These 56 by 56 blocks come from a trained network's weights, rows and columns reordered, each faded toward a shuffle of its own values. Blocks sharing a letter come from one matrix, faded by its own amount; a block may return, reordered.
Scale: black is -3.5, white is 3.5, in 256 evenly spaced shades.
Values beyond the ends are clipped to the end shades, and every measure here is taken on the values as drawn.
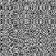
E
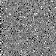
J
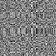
E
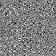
J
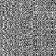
E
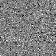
J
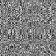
E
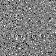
J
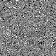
J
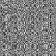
E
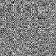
E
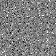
J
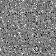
J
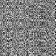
E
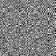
E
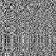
E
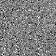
J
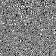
J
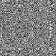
E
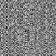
E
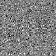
J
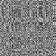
E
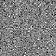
J
